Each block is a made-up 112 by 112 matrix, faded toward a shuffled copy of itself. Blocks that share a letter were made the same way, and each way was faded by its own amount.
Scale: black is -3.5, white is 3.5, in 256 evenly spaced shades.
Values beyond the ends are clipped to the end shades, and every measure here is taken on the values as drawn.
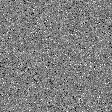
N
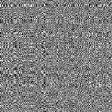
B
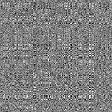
B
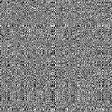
B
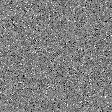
N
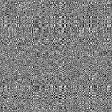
B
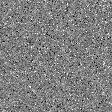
N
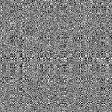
B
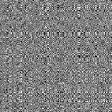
B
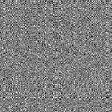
B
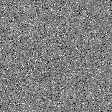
N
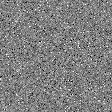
N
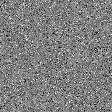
N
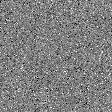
N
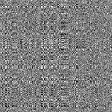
B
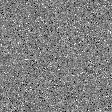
N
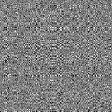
B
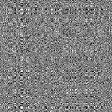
B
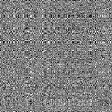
B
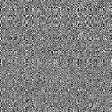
B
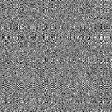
B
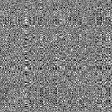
B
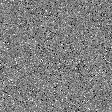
N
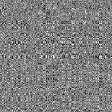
B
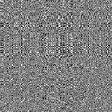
B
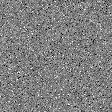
N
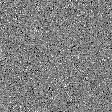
N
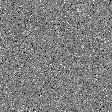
N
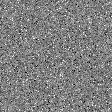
N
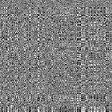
B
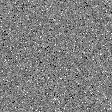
N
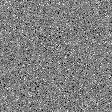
N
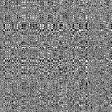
B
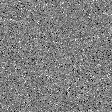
N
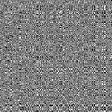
B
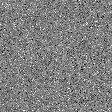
N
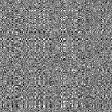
B
